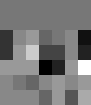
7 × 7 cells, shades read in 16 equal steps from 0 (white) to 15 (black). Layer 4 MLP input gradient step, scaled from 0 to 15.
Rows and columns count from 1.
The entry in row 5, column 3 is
6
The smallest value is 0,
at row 5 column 7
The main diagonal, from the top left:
8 8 6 11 13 7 5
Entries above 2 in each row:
7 7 7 7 6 7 7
